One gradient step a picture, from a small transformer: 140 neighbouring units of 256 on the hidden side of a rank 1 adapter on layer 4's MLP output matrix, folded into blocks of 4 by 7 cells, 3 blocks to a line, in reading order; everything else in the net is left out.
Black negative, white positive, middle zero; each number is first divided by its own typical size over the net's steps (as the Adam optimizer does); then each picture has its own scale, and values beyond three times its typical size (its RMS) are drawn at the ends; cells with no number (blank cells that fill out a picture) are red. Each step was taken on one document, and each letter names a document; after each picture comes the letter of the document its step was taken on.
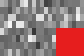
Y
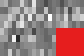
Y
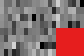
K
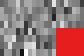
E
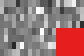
K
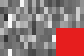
Y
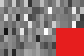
K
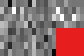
E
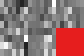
E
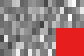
K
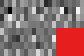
Y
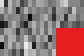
E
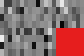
E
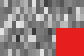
Y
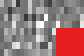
K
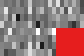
K
